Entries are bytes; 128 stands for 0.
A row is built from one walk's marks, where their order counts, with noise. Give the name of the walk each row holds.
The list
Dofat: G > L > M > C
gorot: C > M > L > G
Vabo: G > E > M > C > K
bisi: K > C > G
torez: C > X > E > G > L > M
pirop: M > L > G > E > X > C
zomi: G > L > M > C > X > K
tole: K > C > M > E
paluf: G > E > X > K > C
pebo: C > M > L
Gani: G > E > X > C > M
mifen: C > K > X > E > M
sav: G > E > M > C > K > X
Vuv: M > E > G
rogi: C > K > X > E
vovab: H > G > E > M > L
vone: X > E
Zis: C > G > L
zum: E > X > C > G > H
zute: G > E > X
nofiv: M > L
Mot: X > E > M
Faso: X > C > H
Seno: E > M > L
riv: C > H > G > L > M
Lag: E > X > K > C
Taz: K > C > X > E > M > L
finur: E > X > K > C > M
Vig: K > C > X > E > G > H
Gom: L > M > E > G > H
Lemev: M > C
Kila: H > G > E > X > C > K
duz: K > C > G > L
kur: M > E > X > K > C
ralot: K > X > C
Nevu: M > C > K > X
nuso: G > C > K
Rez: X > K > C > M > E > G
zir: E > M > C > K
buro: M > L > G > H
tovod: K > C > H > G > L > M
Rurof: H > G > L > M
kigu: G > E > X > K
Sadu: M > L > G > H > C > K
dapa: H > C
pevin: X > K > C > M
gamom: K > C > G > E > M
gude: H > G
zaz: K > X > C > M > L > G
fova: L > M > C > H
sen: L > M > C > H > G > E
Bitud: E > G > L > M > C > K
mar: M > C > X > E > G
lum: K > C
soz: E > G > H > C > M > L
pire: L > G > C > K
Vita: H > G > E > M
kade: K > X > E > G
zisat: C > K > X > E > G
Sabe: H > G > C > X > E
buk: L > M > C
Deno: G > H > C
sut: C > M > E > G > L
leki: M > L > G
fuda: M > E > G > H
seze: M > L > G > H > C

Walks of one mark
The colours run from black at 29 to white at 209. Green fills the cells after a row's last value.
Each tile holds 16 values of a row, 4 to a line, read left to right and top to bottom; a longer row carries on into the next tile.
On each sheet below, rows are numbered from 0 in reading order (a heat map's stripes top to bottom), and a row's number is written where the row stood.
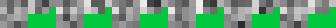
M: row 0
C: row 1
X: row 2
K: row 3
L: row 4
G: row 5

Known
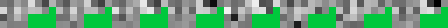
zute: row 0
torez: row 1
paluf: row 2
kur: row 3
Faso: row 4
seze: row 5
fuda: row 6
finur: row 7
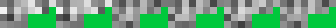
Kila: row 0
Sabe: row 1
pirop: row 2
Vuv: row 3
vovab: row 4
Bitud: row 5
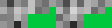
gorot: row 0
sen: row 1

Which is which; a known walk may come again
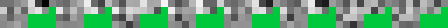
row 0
finur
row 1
paluf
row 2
Deno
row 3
bisi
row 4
Rez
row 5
pevin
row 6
Gom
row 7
Vuv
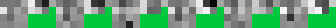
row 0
kade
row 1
Nevu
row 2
pire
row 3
Lag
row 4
Vabo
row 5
Vig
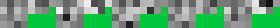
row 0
Lemev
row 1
Faso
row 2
buro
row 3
pirop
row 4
mifen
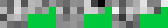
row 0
fuda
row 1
kur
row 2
dapa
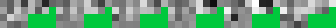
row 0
Seno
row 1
sav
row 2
zute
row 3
Taz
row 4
ralot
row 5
gude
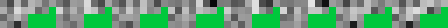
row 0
sen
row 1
gamom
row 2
Bitud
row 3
Mot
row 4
zaz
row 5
vone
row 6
Dofat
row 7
Rurof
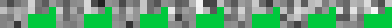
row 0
zomi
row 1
tole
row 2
pebo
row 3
lum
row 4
torez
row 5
vovab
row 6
zum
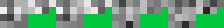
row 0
Sabe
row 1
Kila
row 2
gorot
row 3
nofiv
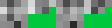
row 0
tovod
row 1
buk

